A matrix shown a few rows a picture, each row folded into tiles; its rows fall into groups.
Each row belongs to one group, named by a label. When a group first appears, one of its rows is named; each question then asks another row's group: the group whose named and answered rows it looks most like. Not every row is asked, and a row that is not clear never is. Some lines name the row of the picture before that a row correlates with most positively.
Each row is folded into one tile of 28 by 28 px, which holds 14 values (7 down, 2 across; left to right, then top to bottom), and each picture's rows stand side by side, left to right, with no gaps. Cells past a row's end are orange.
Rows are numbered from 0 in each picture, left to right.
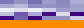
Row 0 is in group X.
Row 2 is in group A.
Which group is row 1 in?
X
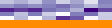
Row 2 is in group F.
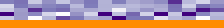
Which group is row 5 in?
A
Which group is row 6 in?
A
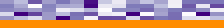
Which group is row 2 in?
X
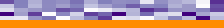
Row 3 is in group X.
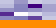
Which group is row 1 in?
F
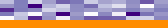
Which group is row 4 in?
A
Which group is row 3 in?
F
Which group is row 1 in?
F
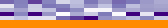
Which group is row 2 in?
F
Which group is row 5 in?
A
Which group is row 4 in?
A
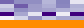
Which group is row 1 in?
A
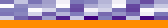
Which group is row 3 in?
X
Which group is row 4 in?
A
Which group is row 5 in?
X
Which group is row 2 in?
A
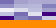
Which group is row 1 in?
A
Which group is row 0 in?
X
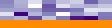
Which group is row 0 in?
A
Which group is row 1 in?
A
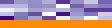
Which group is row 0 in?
X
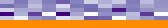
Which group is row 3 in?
F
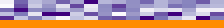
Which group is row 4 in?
F
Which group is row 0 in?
A
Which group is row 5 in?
X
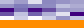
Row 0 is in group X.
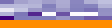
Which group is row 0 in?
X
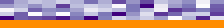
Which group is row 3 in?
X
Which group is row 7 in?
A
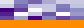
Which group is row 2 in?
F
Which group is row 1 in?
X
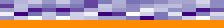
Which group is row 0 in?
A
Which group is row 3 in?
A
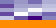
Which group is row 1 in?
X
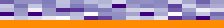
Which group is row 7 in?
X
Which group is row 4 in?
F
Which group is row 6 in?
F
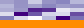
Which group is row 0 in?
A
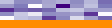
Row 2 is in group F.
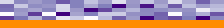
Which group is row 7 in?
X
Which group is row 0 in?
F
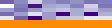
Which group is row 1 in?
F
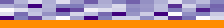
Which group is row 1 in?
F
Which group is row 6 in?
F
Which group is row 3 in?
X
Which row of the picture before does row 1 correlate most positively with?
1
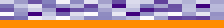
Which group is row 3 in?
F
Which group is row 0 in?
F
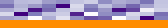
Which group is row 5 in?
X
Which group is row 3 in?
F
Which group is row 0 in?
A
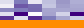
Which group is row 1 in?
F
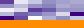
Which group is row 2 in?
A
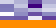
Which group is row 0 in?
F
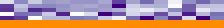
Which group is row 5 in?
X
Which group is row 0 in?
F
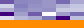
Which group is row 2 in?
X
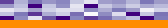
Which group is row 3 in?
F
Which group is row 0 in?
X
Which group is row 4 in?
A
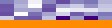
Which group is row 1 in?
A
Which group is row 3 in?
X
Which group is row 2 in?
X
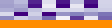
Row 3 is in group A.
